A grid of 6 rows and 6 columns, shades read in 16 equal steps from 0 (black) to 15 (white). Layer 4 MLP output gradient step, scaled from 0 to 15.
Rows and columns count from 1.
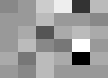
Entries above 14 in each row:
0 0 0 1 0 0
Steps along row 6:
down up down same same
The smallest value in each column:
8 7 5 7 0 8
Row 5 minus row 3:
1 -3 6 0 -11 0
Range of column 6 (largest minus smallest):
3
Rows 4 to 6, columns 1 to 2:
9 11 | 10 7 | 9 8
